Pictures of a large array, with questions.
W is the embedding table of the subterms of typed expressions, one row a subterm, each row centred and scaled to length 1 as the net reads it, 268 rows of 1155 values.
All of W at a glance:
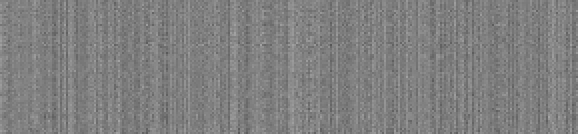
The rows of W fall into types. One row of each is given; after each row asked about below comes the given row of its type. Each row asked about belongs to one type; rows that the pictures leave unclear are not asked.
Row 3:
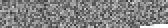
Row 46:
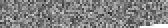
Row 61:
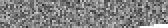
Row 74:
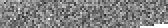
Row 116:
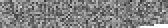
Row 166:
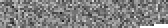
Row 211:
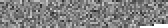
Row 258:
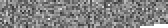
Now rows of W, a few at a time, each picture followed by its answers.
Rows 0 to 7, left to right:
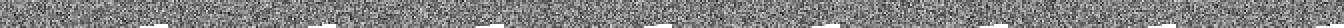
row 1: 258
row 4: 46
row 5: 61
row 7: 116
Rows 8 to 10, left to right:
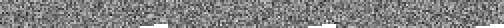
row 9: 258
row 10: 46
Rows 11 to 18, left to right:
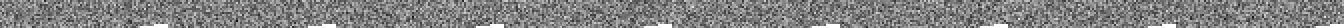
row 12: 166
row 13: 3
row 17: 74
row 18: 46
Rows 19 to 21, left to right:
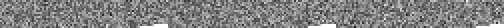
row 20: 258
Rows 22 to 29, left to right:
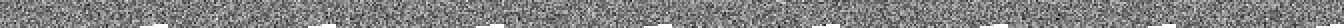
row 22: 166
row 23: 74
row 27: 3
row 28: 211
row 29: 74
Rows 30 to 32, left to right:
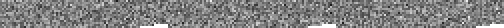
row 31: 116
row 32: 258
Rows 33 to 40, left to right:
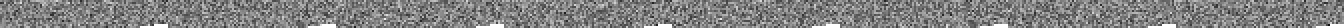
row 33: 211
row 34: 116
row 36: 74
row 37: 258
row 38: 116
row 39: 74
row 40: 116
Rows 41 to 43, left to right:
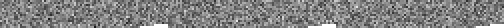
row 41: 3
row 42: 258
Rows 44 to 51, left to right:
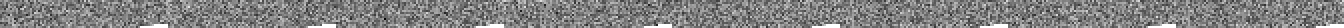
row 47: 211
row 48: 3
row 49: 3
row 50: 46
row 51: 3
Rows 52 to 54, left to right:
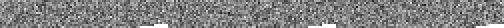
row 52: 116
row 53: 258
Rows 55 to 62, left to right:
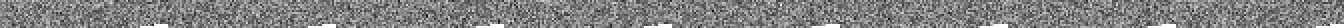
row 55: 74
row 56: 74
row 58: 211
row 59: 61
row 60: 46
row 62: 74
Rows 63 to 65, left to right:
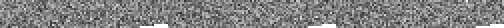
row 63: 3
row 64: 258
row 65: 258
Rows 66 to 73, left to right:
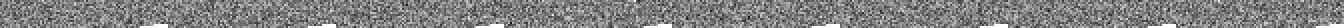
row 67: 74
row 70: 46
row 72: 3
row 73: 116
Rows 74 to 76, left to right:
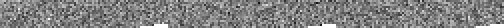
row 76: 166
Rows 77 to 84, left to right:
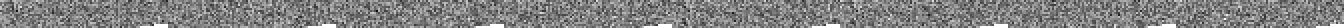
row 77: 116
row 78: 61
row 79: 61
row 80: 116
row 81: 166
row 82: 166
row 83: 116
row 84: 258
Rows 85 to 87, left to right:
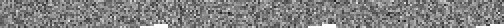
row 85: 258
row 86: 258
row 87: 166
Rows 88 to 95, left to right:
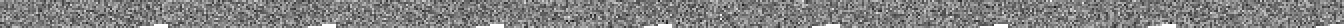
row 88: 46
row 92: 211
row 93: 211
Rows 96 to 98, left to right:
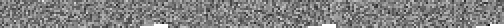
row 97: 46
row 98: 116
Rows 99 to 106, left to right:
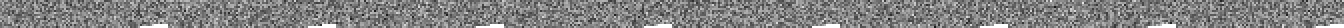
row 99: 116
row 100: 74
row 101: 211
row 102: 258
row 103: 258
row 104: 3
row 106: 116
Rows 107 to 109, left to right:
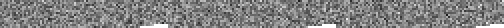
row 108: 166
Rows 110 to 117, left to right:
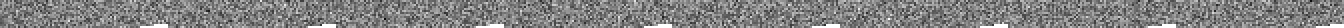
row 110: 258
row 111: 3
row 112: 46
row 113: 3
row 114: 74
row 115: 74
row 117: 211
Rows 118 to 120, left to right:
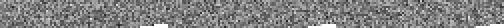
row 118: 74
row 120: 166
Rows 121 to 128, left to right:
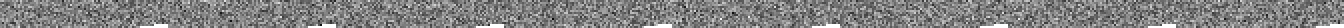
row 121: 166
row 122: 211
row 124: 46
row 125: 166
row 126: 258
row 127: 74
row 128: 46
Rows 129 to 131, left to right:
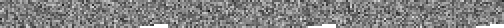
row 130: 61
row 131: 116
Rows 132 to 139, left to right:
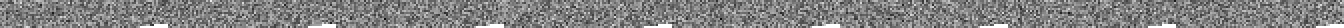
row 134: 46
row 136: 46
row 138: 258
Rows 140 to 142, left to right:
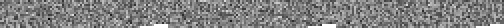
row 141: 211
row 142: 61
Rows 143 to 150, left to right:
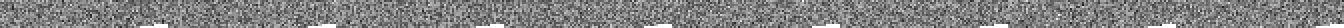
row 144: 3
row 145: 61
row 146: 3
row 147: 258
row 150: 61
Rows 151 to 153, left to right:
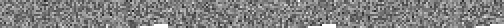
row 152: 3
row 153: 116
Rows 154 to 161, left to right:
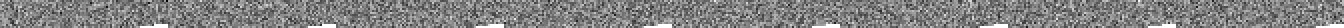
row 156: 116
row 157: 46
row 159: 3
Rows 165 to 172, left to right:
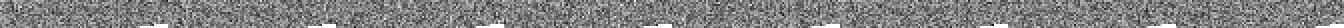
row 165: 116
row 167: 3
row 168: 61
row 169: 116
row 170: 116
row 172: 258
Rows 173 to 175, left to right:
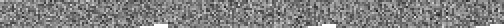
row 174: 61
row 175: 61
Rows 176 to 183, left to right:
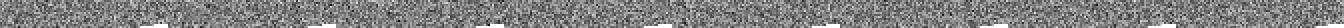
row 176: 116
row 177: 116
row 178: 211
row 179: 74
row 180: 166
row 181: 116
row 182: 166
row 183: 46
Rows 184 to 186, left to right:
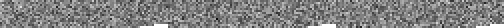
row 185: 46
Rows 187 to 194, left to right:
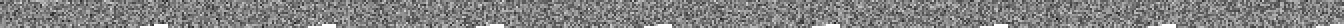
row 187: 211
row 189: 3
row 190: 3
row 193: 46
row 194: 116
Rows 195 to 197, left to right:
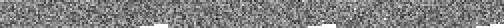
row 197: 74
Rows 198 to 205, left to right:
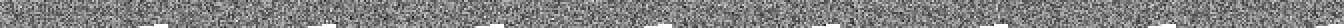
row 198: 116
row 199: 61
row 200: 46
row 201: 258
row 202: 166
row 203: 166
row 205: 116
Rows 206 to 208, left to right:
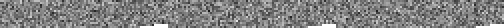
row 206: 211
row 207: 61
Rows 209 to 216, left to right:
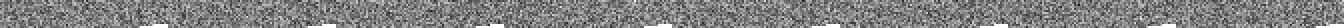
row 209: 166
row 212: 258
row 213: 166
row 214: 166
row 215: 116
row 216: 3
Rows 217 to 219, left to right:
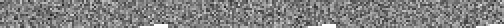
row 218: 61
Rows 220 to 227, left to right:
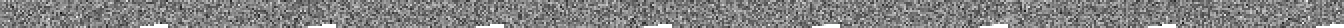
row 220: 74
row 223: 61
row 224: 3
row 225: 46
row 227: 258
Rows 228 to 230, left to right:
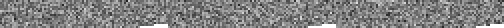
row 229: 258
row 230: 211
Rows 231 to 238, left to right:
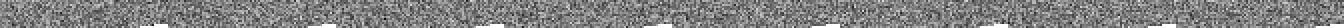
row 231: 74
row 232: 258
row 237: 211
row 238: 211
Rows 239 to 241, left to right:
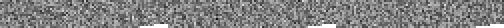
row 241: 61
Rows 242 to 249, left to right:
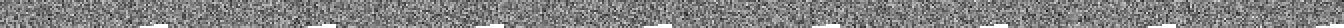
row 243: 61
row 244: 46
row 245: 46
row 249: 116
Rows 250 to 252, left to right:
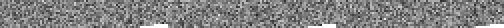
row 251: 166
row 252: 61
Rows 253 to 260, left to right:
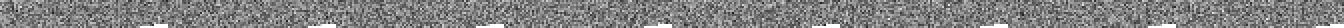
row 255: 3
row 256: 258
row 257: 74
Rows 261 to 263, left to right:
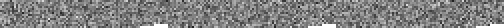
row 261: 116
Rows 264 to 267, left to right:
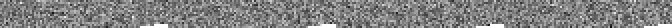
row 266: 166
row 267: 166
